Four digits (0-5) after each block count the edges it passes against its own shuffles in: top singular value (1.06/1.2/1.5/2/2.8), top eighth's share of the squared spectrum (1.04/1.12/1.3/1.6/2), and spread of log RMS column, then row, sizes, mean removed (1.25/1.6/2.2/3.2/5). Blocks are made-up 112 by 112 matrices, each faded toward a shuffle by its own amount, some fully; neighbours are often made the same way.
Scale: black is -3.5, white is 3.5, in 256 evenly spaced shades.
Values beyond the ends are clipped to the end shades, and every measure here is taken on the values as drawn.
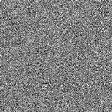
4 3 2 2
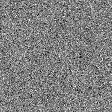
2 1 0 0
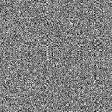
4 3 2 2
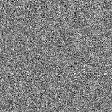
3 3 1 2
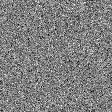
0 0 0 0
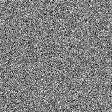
3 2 1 1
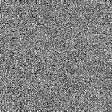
4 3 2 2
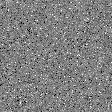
0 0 0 0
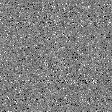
1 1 0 3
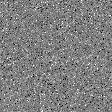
0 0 0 0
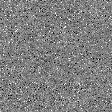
0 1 0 2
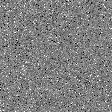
0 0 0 0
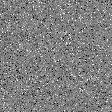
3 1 0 0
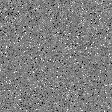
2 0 0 0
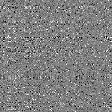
4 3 2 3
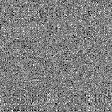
4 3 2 2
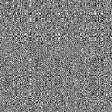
5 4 3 3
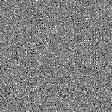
4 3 1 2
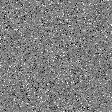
0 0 0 0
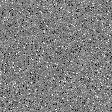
0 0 0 0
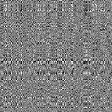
5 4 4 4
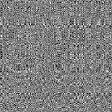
5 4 3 3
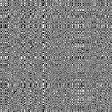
5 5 4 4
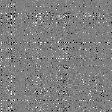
3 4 3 3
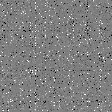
2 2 2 1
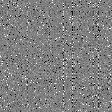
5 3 2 1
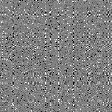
5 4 3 2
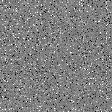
3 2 1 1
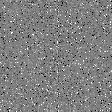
3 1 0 0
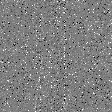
2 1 1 0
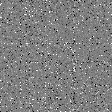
1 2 2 1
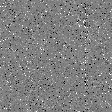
3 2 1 0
